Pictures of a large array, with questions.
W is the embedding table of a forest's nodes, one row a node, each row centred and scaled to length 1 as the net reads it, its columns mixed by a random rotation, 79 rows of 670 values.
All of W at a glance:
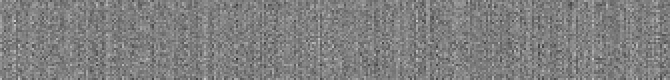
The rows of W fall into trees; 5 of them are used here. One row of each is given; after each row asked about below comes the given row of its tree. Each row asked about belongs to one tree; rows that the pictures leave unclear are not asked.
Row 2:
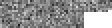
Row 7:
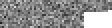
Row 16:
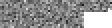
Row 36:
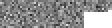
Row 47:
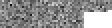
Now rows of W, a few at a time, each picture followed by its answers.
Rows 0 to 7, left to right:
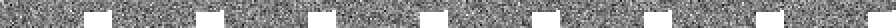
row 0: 47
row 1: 36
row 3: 16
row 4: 2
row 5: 2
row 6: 2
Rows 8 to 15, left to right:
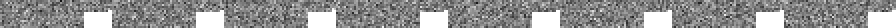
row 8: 2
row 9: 47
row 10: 16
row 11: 36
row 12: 7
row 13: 16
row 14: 7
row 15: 36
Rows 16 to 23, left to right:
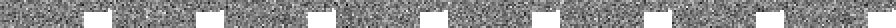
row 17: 47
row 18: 16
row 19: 47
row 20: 36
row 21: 36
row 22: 7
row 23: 16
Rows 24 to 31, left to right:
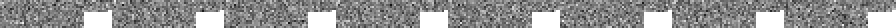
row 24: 36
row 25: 47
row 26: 47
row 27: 36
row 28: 47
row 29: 36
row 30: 36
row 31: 16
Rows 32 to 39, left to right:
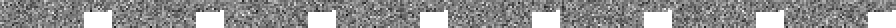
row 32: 47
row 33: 7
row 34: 2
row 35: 7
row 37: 16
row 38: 47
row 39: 7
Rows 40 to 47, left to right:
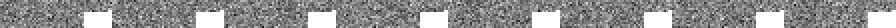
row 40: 16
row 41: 36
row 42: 7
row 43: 7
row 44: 47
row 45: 47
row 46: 47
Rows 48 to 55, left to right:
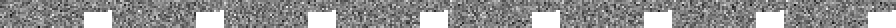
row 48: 7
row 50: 36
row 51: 36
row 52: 47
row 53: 36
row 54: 47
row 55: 47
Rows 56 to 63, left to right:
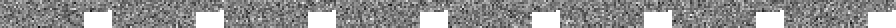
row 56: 7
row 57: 16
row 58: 36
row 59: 36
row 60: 7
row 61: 36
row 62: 2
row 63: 16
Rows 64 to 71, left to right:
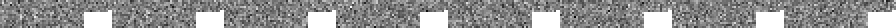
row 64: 47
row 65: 47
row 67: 7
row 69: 16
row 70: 36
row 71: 16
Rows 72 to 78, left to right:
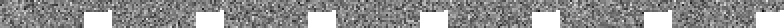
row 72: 2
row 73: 16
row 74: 36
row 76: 47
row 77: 2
